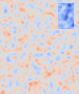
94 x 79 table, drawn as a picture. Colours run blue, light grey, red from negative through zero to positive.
The top right is the ninth with the lowest average. Neither half mirrors the other. An odd patch, lower than its surroundings, sits in the top right. Values change most from cell to cell in the top right. The values are skewed, with a long tail toward low values.
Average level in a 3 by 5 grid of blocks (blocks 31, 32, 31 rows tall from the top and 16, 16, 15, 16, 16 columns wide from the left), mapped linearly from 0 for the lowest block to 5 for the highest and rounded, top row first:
4 5 4 3 0 | 4 5 4 4 4 | 5 5 5 5 5
